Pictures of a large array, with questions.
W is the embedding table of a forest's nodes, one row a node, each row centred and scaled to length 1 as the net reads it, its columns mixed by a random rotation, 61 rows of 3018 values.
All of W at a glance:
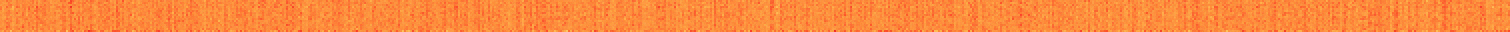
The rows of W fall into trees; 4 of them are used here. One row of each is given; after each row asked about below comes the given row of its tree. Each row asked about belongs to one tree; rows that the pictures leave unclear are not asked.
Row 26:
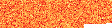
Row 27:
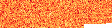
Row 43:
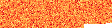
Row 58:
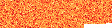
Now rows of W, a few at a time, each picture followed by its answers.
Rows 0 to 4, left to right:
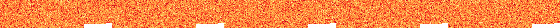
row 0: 27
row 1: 58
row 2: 26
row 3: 58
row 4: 26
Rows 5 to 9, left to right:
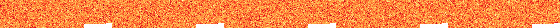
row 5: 58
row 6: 26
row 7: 58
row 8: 43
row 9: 27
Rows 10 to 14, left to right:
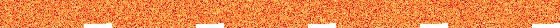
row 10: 58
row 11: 27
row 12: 43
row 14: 58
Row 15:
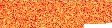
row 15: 58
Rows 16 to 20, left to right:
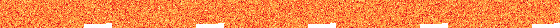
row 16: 26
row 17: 58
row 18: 26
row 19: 43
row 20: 43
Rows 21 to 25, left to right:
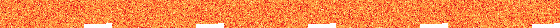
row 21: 26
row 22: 58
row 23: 26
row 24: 58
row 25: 27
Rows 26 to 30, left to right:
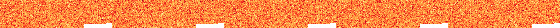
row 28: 26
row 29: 26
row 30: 26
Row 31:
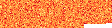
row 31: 27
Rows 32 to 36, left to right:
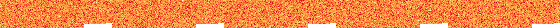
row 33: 26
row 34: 43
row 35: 58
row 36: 43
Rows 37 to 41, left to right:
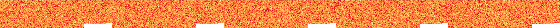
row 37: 43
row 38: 58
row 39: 58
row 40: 58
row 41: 27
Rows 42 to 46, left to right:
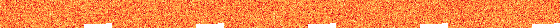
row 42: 27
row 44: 27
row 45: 43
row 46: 58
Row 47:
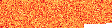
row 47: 26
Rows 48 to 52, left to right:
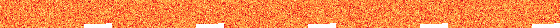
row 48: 27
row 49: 26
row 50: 26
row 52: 58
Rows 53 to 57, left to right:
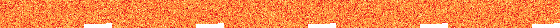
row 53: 26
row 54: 58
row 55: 27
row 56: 27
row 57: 43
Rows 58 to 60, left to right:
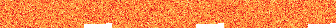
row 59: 58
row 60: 26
